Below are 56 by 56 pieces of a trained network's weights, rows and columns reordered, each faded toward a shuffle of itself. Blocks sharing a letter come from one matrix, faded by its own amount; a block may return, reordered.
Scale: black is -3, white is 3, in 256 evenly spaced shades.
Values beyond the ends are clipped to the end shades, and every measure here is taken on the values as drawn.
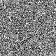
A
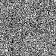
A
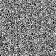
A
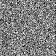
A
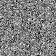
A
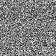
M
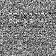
M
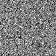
A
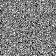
A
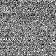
M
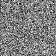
A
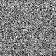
M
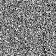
A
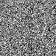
A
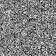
A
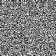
M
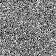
A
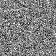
A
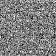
M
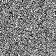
A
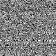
M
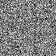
A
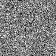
A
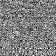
M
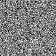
A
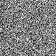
A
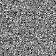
M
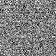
M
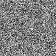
A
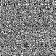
M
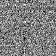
M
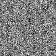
A
